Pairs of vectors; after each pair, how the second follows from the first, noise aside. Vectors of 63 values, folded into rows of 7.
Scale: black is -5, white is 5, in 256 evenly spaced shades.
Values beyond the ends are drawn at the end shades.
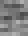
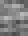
negated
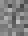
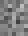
negated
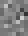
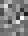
scaled up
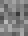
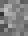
shuffled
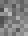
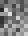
scaled up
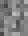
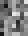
scaled up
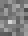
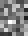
scaled up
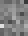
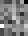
scaled up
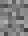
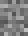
negated
